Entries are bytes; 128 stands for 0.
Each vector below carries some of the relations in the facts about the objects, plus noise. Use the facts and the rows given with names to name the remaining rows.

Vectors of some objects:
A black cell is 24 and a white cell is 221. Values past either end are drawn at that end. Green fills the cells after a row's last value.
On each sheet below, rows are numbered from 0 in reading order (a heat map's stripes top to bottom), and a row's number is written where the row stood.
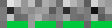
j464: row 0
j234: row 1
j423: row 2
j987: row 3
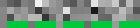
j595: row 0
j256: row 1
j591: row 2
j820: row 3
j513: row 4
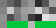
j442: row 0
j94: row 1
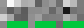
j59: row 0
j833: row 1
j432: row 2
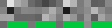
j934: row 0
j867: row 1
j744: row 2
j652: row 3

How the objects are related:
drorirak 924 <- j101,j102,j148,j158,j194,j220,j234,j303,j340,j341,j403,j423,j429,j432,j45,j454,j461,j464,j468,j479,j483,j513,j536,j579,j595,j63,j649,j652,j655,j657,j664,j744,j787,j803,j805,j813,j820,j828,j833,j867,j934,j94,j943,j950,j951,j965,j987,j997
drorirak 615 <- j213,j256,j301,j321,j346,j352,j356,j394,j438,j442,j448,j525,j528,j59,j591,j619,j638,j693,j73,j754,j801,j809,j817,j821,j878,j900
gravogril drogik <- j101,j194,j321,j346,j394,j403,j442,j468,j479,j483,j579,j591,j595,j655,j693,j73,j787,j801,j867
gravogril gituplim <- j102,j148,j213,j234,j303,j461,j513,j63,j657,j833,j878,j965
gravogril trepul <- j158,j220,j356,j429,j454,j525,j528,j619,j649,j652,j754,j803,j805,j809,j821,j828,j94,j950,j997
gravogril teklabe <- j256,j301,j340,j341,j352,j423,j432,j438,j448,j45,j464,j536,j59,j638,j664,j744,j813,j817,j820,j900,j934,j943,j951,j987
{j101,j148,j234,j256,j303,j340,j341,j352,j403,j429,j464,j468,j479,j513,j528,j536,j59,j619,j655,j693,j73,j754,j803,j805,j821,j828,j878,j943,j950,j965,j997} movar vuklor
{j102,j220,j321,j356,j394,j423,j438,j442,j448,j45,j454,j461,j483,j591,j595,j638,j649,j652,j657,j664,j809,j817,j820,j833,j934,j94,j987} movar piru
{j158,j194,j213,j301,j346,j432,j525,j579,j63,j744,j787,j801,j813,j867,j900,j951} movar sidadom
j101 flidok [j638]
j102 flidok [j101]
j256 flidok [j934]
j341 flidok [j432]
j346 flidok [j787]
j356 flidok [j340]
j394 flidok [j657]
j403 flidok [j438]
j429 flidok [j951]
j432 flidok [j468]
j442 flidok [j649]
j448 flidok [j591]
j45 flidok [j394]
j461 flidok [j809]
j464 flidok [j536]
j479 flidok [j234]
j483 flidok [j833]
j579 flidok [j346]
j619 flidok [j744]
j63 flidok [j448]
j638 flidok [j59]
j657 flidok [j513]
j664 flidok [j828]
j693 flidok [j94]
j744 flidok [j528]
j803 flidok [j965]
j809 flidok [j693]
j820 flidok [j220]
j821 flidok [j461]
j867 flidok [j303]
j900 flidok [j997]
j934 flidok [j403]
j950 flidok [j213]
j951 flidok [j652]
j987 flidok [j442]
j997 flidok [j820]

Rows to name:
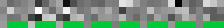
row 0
j754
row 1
j693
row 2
j809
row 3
j479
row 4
j943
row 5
j101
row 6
j461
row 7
j438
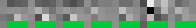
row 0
j158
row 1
j787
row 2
j194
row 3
j997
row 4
j655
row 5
j45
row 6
j805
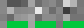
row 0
j525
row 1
j528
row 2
j301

